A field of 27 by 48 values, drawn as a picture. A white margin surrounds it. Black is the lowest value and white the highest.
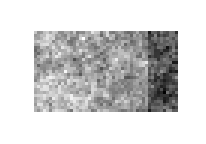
Seam: vertical, 80% of the way across, the left part higher. Grain: blotchy. Ninth with the highest average: bottom left. Average level on the scale: 60%.
